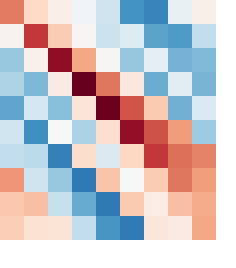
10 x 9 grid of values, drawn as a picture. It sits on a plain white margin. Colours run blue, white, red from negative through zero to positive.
There is no overall slope. The bottom right is the smoothest part. Neither half mirrors the other. On average the colour sits 50% of the way up the scale. The centre is the ninth with the highest average. Streaks slant down to the right.
